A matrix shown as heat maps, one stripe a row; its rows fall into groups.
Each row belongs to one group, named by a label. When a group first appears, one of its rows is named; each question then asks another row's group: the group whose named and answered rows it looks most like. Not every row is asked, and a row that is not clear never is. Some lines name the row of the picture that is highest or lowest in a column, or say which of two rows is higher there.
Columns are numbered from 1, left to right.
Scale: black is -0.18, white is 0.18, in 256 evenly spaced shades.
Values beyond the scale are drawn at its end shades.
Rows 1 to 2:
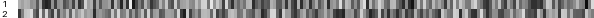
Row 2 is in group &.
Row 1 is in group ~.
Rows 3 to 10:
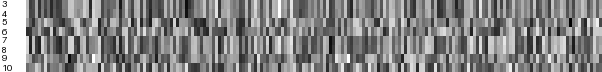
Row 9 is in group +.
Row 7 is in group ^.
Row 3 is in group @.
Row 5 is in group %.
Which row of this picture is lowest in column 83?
5
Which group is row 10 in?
%
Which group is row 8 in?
^
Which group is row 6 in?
%
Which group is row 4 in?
@
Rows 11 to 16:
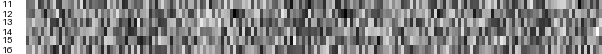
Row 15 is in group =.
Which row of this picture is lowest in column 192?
15
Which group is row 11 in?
=
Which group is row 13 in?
~
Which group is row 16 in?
~
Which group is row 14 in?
+
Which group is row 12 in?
@
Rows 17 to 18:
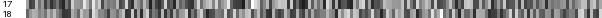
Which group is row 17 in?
@
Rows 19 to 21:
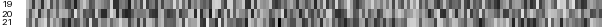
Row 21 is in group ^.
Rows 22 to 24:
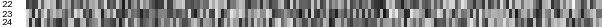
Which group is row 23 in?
=
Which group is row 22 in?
&
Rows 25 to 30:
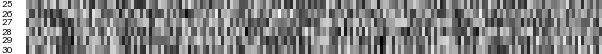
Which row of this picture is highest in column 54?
29
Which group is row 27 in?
~
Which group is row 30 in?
~
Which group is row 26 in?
@
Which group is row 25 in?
=
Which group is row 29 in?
~
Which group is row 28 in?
=
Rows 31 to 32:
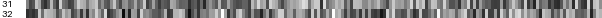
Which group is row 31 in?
%
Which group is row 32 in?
&
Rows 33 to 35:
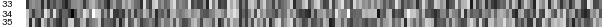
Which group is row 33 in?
%
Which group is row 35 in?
^
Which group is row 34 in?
+
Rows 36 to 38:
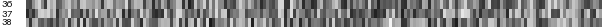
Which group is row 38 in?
=
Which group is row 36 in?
&
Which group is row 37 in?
&
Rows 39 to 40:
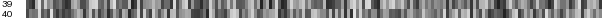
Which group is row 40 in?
%
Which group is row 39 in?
%
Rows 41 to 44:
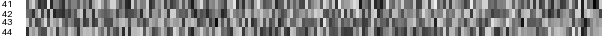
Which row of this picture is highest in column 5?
42
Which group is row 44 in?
&
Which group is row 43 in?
^
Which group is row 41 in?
~
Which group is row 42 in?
%
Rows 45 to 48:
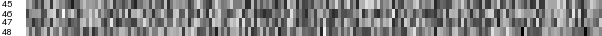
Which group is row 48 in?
^
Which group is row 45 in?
+
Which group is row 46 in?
&
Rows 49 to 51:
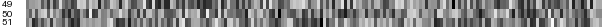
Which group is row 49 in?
%
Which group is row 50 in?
^
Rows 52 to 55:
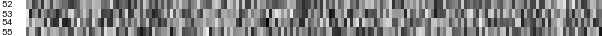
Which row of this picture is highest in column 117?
55
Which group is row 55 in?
=
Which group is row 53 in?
@
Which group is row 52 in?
+
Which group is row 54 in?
~
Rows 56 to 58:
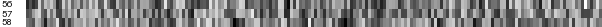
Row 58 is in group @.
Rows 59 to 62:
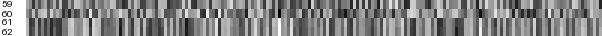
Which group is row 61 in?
@
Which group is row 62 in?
@
